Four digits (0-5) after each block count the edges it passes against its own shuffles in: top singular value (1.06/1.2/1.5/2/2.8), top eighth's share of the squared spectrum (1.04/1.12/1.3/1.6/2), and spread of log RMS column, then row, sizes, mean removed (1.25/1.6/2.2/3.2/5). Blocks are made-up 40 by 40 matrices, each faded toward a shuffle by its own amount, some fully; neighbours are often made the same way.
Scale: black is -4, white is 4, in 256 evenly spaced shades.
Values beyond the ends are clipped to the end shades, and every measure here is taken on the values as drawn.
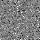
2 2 0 0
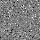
1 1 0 0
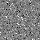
0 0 0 0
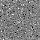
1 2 0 0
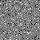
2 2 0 1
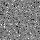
1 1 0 0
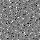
1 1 0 0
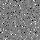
1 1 0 0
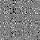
3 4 2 2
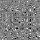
3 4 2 2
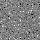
2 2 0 0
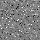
2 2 0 0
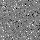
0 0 0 0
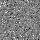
0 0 0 0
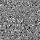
0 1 0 2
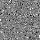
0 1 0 1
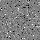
0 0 0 0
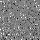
2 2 0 1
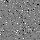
1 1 0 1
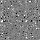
3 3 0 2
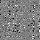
2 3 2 2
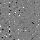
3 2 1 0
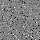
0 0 0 0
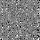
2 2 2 1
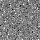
0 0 0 0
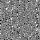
1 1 2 0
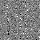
1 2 2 0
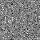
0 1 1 0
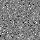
0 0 0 0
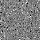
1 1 1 0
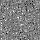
1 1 1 0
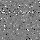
2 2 0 1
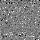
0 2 0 2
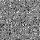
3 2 0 1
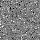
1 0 0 0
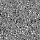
2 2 0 0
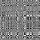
4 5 3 3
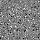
0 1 0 1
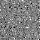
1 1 1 1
